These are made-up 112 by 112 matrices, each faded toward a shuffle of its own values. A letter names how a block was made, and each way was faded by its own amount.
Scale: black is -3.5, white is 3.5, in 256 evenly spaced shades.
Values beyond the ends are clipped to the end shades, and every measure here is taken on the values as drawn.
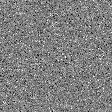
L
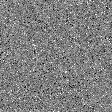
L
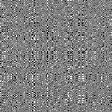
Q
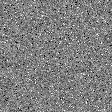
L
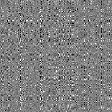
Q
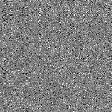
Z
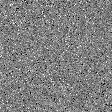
L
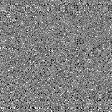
Z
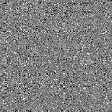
Z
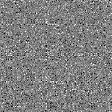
Z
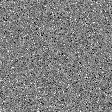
L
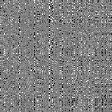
Q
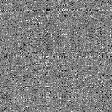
Z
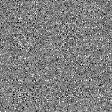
Z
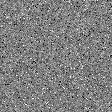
L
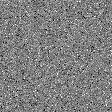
L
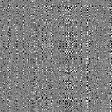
Q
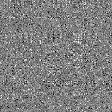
Z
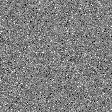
L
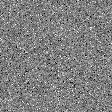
L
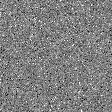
L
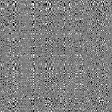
Q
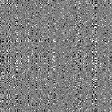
Q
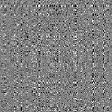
Q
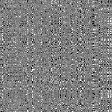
Q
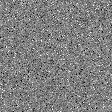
L
